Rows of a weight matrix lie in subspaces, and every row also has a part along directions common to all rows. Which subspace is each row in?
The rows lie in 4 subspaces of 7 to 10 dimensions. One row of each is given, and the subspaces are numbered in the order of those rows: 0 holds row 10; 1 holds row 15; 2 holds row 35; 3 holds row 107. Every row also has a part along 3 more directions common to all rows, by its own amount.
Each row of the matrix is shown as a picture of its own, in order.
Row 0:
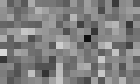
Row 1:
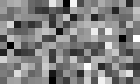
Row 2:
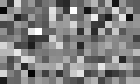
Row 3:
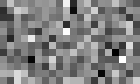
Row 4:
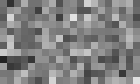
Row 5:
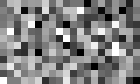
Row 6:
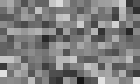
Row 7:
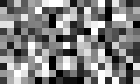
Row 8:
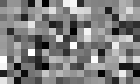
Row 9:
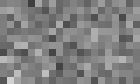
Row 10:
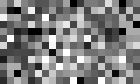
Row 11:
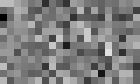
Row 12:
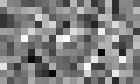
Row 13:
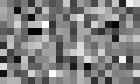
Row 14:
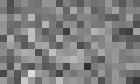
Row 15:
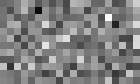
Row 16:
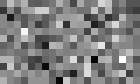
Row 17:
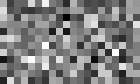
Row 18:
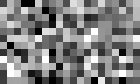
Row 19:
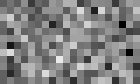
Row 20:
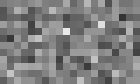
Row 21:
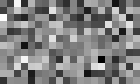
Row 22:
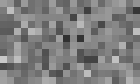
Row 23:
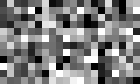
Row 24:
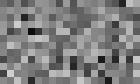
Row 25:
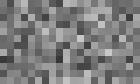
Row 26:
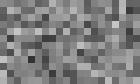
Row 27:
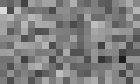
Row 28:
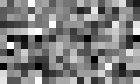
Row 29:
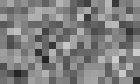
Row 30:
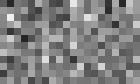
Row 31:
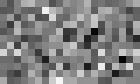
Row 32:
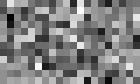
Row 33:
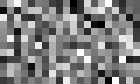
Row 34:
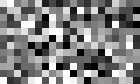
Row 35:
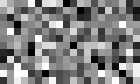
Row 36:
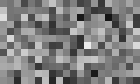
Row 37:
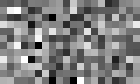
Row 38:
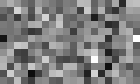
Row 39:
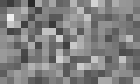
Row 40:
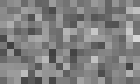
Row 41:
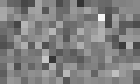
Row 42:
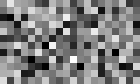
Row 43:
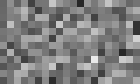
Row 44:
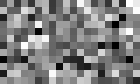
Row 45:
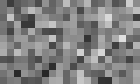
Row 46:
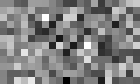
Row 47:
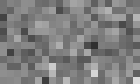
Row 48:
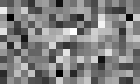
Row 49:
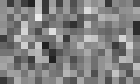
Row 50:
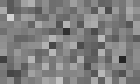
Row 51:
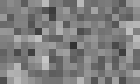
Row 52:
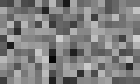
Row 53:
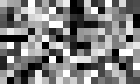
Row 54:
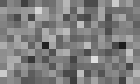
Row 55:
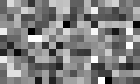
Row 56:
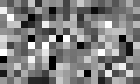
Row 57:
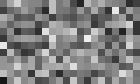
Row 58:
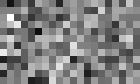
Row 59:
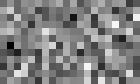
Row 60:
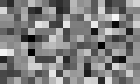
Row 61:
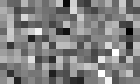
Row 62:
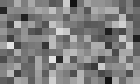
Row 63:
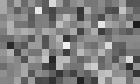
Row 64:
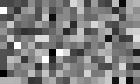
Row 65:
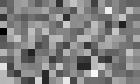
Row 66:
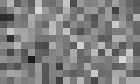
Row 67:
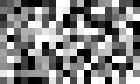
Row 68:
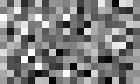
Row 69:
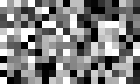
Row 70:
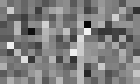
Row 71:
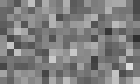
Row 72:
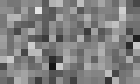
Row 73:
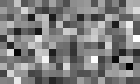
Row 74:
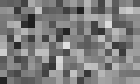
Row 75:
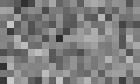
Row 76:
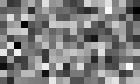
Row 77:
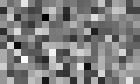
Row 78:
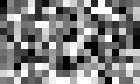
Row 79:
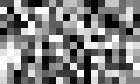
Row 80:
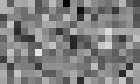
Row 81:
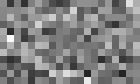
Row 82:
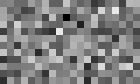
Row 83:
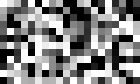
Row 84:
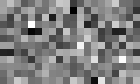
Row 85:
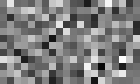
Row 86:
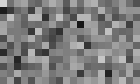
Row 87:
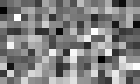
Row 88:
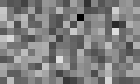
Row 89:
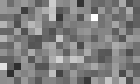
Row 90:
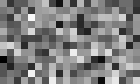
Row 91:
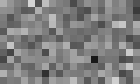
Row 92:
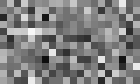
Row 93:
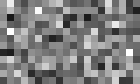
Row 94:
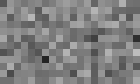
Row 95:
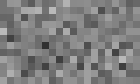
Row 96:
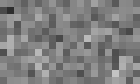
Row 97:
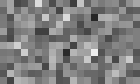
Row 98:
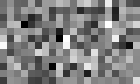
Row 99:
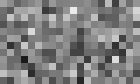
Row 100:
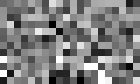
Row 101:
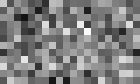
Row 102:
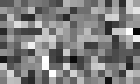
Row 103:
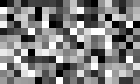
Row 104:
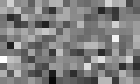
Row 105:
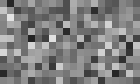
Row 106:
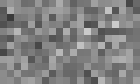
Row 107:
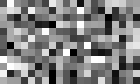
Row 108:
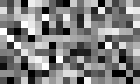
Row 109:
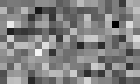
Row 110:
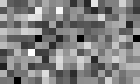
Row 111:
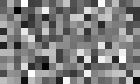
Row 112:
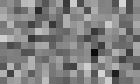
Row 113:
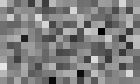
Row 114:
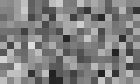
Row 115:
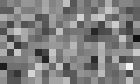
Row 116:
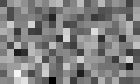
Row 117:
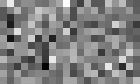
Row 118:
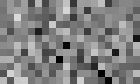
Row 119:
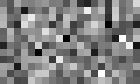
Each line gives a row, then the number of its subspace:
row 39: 2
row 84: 0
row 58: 2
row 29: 2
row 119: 1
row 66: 3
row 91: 2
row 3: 2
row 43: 2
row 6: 1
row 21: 0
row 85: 2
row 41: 1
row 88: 3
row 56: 1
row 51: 2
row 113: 0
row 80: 2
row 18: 2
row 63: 1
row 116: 1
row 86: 3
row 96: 3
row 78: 3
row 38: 3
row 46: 3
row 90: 3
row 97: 3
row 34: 1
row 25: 3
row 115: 2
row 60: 3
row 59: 3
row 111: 0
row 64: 0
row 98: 1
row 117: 2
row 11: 1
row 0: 1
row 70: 0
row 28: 2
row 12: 1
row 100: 1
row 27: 0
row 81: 0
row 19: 2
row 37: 0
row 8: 2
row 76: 2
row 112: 3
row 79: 3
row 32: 2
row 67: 3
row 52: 1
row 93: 2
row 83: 2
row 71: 2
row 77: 0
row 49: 1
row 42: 2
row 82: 2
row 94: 3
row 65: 3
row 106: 0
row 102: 3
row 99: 0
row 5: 1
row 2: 0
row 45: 1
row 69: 1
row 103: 3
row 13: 0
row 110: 3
